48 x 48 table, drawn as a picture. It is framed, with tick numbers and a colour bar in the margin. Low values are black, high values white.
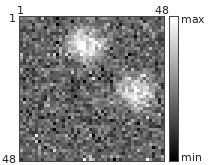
No row or column stands out. Neither half mirrors the other. There are two bumps.
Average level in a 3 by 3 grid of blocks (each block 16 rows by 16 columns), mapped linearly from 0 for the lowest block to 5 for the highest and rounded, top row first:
0 5 0
0 0 5
0 0 0
